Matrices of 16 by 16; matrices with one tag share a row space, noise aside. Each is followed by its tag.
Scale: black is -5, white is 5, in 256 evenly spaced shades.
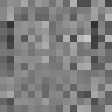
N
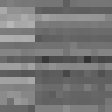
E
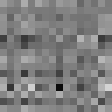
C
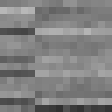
E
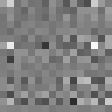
N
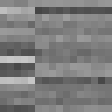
E
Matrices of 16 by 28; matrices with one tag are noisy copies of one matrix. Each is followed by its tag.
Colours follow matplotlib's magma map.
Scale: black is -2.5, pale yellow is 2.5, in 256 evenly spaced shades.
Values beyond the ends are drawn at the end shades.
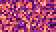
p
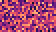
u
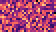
p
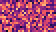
p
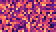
p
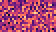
u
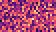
u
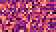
p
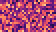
p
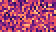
u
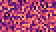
u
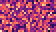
p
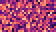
p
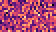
u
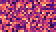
p
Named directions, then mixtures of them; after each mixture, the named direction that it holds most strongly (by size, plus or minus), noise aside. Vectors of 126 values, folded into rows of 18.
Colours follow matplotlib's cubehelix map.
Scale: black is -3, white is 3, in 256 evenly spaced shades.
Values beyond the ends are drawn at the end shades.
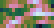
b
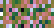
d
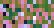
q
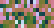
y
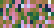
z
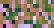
q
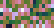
d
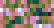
b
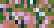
y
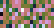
d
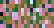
d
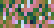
z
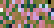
z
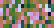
z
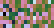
q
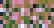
d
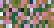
d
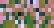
y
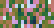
z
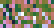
q
